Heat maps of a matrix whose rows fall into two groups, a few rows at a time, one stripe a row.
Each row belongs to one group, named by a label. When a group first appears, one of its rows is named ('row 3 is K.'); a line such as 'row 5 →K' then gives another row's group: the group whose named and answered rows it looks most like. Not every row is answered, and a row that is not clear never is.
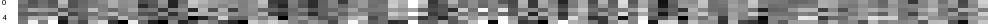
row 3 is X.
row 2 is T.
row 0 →X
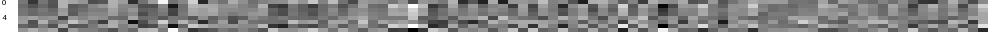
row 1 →X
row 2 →X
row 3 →X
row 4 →T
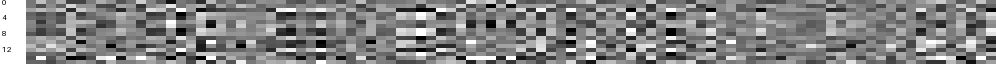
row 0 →T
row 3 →X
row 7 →X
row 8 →X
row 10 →T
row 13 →X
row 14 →T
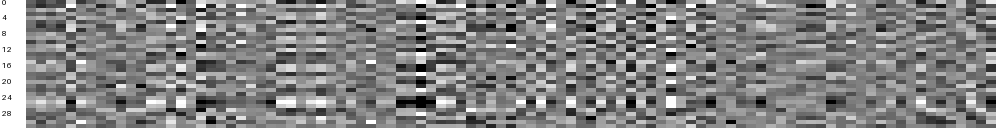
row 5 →X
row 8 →T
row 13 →X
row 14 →X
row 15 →T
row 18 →X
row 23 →T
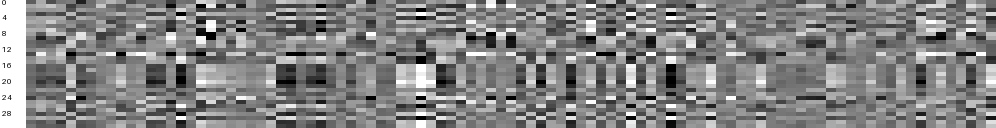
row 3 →X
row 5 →T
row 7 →T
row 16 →X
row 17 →X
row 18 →X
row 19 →X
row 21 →X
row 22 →T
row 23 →X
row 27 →T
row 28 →X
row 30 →X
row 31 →X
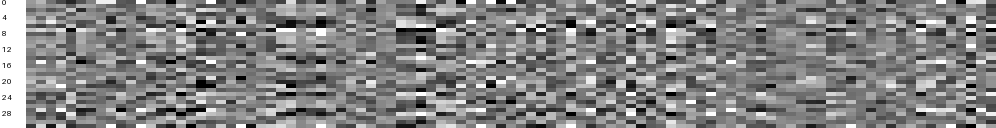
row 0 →T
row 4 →T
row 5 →T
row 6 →X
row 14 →X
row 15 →T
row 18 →X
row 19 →T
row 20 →T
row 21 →T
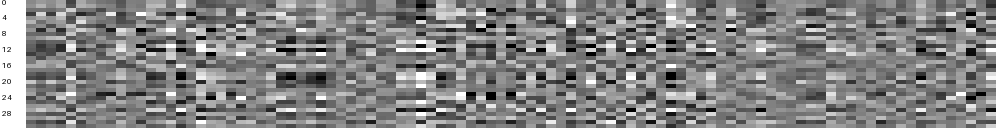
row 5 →T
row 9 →T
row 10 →X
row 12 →X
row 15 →T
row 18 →X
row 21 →X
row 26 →T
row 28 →X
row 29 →T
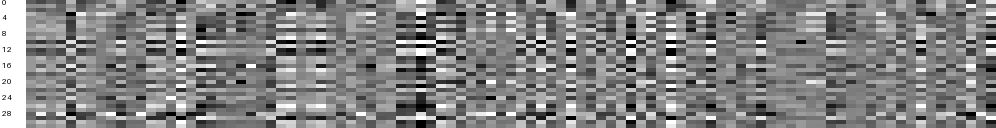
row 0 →X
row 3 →T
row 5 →T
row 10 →X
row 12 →X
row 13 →X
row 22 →X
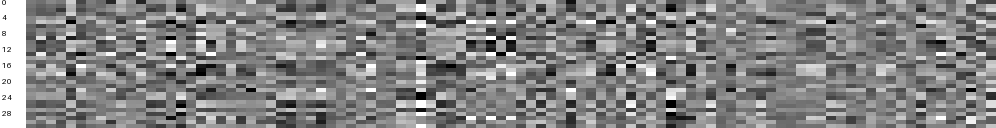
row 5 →T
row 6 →X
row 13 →T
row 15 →X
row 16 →T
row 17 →T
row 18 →T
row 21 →T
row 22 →T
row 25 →X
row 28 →X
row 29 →T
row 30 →T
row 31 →X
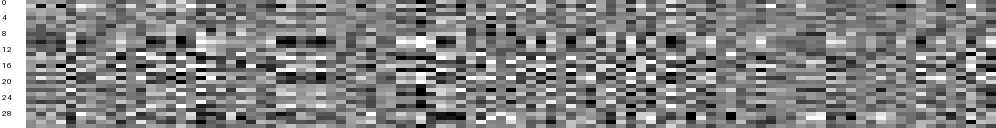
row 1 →T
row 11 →X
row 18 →X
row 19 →T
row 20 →X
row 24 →T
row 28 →T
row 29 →T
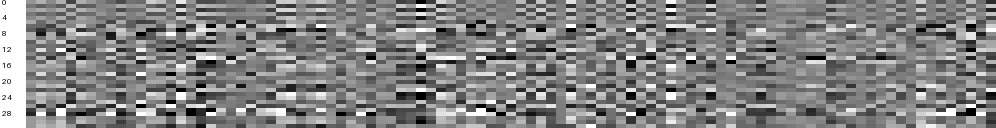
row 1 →X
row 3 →X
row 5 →T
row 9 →T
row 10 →T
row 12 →T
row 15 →T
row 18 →T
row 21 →T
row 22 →X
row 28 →T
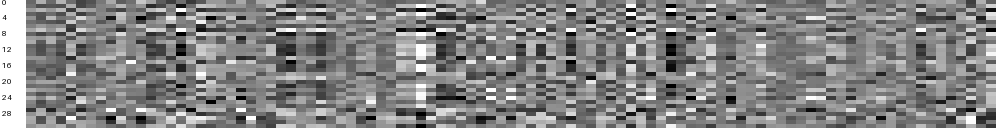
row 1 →X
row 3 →X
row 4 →T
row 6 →T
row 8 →X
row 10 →T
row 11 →X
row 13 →X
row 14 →T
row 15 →T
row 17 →X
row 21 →X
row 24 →T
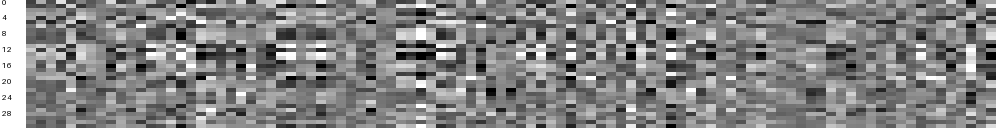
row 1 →X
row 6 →T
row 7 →X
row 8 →X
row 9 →X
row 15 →T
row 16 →T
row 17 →T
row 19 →T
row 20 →X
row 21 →X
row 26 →X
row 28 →T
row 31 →X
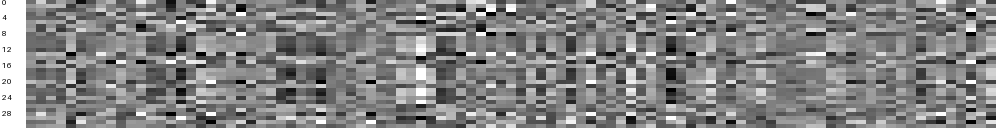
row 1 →T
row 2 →T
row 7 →T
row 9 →X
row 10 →X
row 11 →X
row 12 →X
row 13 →T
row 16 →T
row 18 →X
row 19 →X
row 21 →T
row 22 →X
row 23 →X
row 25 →X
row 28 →T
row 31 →T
